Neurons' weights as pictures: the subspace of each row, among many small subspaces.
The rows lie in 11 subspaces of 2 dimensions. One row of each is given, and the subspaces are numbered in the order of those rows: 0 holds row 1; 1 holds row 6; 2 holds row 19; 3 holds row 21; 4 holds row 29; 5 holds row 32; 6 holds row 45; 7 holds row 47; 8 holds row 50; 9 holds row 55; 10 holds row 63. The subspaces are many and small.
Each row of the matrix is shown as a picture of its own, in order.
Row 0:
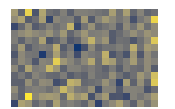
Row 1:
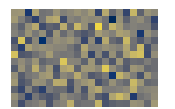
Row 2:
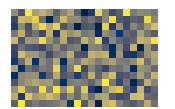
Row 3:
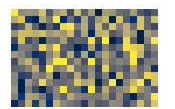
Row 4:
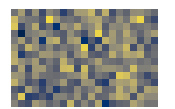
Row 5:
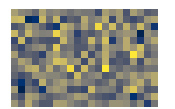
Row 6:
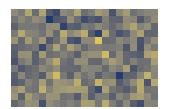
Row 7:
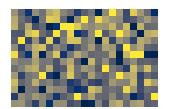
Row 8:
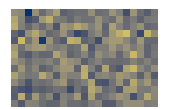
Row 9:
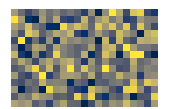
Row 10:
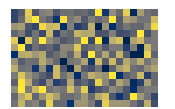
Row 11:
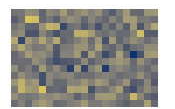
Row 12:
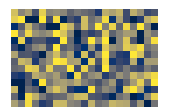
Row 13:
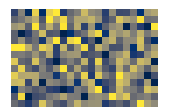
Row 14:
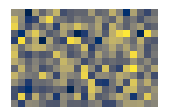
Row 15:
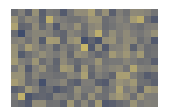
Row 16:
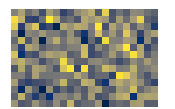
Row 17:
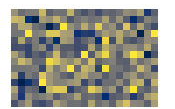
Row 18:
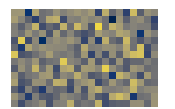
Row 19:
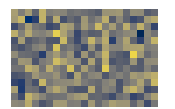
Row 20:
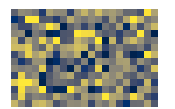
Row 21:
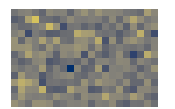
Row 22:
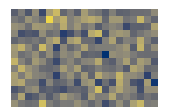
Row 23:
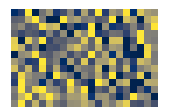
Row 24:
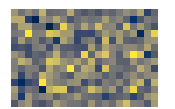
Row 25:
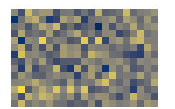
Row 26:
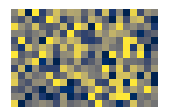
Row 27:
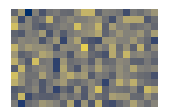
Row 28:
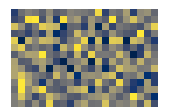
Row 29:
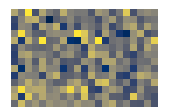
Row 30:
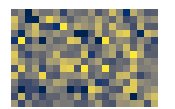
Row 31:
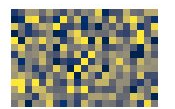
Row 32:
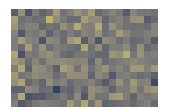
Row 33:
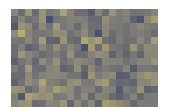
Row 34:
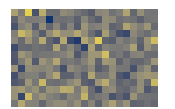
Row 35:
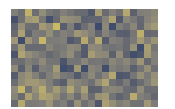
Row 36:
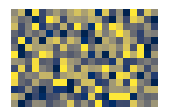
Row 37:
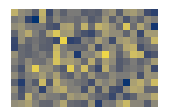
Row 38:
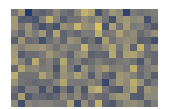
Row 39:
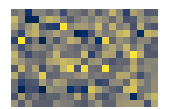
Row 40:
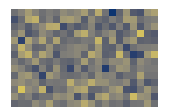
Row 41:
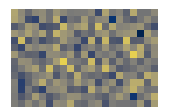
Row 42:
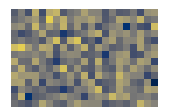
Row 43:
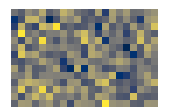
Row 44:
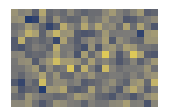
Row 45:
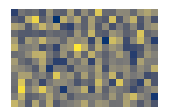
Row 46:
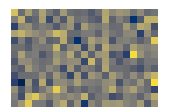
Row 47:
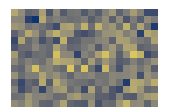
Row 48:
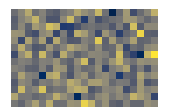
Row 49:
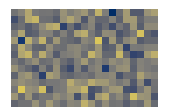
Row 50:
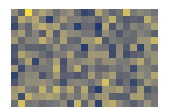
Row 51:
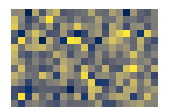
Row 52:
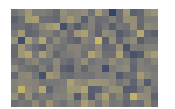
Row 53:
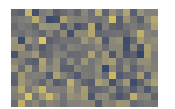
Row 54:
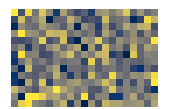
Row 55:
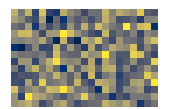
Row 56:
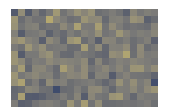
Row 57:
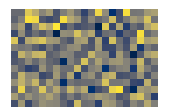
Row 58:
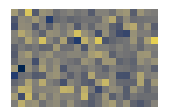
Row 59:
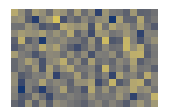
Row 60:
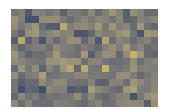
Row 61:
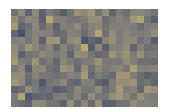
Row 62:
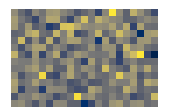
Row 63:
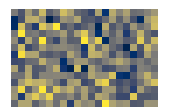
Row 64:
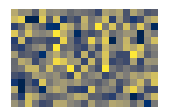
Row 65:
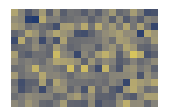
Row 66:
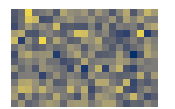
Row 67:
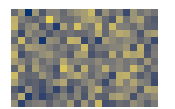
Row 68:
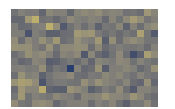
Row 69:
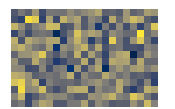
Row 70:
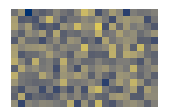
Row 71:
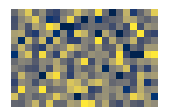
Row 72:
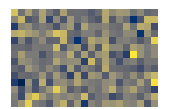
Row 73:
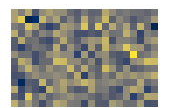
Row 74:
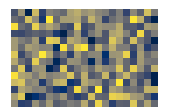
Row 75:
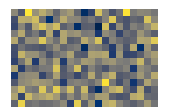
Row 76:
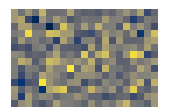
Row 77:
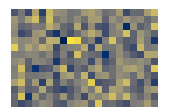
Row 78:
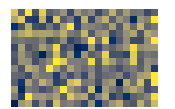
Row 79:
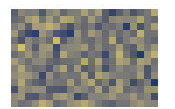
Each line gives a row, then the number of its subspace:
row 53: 6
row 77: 7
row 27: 8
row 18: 0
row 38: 8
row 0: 6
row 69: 2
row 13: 9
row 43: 10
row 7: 1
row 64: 2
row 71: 1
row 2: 8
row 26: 6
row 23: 6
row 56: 5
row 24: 3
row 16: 10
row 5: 2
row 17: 3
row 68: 3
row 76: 3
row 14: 7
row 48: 1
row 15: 10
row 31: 5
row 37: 7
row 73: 10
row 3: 6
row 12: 2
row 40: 9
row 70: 8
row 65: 7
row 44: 4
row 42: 9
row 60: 4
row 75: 8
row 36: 0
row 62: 1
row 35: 2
